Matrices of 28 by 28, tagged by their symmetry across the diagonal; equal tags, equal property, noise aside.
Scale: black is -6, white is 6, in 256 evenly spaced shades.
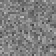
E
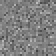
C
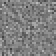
C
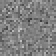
C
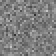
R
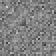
R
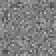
R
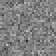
E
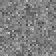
E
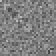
R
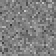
C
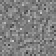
R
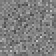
R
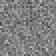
E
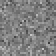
C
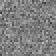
E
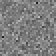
R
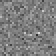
E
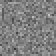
C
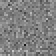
E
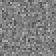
C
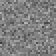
E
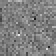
C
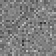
R
